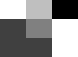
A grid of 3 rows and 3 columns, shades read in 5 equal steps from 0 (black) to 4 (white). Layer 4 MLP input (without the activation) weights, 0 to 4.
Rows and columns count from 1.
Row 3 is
1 1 4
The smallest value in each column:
1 1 0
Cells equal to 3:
1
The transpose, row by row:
4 1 1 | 3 2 1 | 0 4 4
